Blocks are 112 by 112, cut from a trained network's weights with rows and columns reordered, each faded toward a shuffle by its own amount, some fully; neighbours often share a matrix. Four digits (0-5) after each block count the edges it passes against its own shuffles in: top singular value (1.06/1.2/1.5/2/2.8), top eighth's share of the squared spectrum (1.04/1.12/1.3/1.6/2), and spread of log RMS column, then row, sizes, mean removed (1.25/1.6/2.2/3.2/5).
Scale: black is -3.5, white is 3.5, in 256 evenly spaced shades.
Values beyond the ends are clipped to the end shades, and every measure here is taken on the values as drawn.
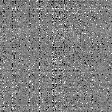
3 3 3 0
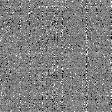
3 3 3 0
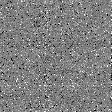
2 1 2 0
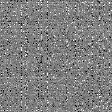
3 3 3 0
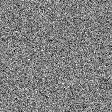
0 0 0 0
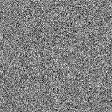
3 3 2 0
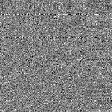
3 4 1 2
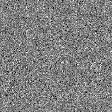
2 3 1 1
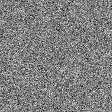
0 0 0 0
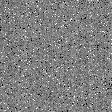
1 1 0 0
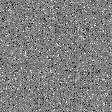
1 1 0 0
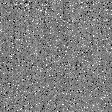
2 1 0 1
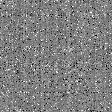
2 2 0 2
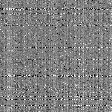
4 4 0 4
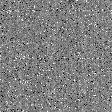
2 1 0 1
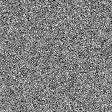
0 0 0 0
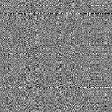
4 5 3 3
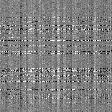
5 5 0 4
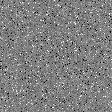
0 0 0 0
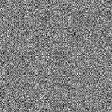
4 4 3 2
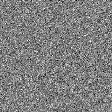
3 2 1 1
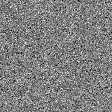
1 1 0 0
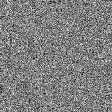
3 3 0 0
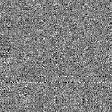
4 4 2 2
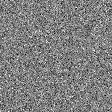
1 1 0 0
